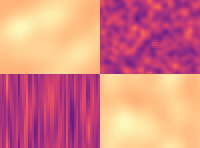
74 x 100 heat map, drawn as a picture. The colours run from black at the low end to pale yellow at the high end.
It is made of 2 by 2 panels. Panel 1,1: very high, smooth, faint in contrast. Panel 1,2: middling, blotchy. Panel 2,1: middling, streaked downward. Panel 2,2: very high, smooth, faint in contrast.
